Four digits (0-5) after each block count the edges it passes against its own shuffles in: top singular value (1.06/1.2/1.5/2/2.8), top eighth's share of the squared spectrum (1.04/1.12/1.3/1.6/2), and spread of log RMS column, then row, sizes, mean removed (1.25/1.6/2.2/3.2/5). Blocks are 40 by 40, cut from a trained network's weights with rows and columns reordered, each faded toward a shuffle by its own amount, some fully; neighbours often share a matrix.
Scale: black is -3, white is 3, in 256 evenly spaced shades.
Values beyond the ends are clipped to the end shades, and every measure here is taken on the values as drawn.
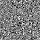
2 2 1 1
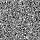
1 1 0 0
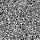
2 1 0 0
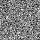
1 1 0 0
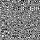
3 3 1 2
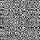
4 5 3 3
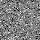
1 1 0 0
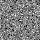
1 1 0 0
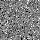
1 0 0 0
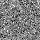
0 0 0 0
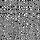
2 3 0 2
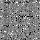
2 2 0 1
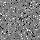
1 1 0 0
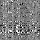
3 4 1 3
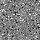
0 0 0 0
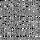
2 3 0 3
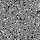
0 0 0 0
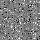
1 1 0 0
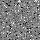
0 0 0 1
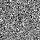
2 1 0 0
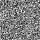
1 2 0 0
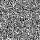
0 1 0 0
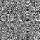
3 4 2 2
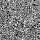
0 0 0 0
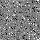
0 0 0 0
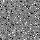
1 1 0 1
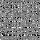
2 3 0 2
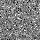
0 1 0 0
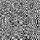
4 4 2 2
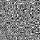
3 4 2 1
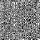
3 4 2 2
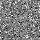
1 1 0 0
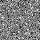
2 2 1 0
